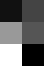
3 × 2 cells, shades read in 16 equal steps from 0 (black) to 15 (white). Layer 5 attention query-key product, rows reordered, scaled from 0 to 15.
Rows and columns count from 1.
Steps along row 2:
down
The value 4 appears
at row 1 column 2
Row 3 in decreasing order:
15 0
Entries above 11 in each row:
0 0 1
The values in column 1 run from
1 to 15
